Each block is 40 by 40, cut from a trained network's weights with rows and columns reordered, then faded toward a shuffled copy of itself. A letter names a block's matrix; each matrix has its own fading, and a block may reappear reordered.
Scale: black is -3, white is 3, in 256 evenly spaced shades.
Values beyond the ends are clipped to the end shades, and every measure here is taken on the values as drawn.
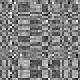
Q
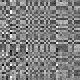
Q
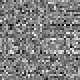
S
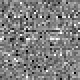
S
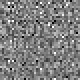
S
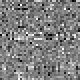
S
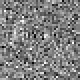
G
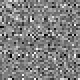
S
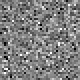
G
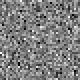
G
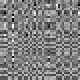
Q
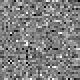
S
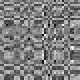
Q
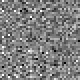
S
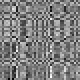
Q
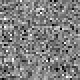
G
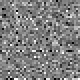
S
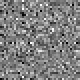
S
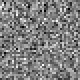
G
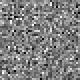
G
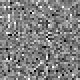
G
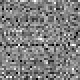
S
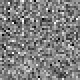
G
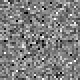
G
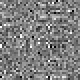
S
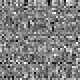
S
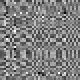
Q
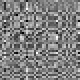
Q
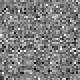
S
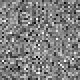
G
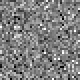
G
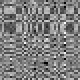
Q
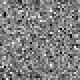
G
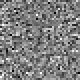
G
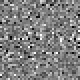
S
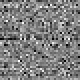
S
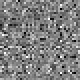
S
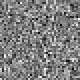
G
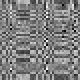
Q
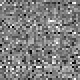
S
